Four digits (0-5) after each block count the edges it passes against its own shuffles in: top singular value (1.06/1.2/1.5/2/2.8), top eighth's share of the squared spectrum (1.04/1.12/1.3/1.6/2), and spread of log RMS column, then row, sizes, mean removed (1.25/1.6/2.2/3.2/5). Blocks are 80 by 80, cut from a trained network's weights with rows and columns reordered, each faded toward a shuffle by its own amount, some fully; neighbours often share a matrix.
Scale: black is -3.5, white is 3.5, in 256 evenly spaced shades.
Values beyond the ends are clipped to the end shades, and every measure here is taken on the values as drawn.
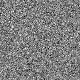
0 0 0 0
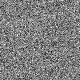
1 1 0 0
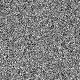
0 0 0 0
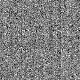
2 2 0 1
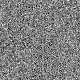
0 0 0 0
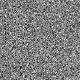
2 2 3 0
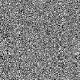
3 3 3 0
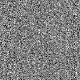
2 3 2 0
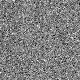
0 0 0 0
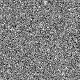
0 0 0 0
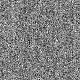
2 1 0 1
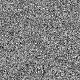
1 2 0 1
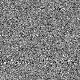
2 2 0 2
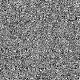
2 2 0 2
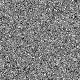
0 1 0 0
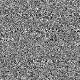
2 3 0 2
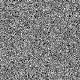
2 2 1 0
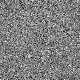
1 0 0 0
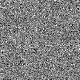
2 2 0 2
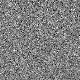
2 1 1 1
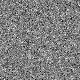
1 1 0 0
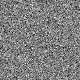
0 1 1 0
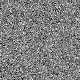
2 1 1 0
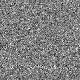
1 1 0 1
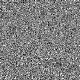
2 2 0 2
